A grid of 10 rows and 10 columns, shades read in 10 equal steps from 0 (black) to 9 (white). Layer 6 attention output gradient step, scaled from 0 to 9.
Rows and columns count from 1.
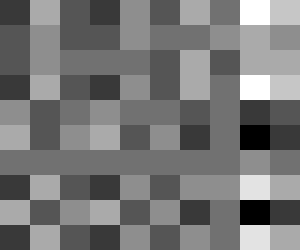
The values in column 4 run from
2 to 6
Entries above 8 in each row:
1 0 0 1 0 0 0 0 0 0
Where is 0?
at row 6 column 9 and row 9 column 9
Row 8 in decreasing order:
8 6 6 5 5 5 3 3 2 2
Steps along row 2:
up down same up down same up up down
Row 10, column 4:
2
